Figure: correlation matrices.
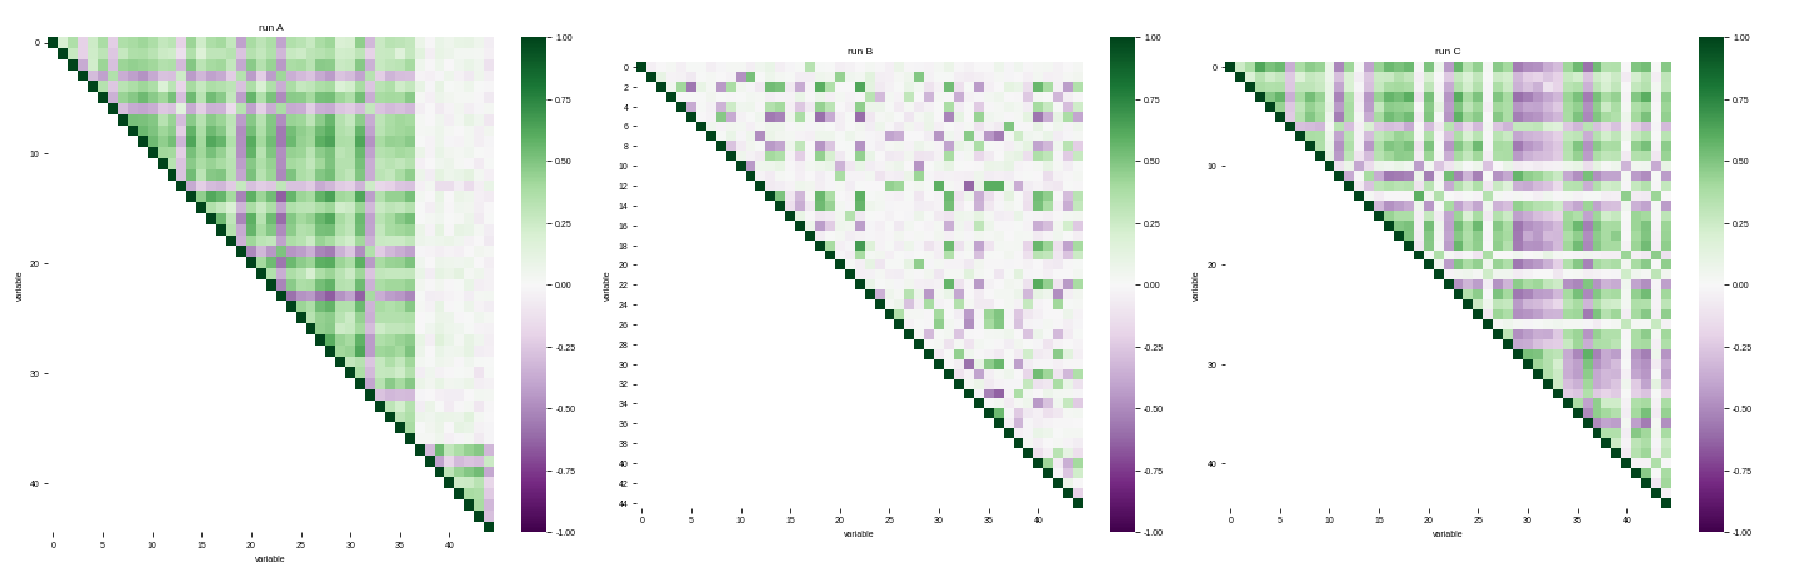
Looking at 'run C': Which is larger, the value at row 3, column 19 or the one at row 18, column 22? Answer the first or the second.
the first
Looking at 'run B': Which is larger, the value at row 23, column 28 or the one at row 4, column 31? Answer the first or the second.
the second
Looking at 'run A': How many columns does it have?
45
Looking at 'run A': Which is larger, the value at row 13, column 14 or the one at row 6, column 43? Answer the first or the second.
the second
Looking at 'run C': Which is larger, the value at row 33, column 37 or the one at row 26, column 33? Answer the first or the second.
the second
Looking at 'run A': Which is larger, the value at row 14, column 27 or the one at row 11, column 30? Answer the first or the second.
the first
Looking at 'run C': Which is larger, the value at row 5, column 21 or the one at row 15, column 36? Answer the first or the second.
the first
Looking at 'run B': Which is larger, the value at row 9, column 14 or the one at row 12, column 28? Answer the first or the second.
the first
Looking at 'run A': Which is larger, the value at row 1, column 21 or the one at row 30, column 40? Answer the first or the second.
the first
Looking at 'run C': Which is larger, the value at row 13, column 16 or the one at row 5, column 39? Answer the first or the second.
the second
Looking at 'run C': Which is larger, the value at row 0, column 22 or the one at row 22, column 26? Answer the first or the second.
the second
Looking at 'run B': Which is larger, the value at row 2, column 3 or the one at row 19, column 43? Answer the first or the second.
the first
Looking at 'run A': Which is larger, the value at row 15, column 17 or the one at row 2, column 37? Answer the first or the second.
the first
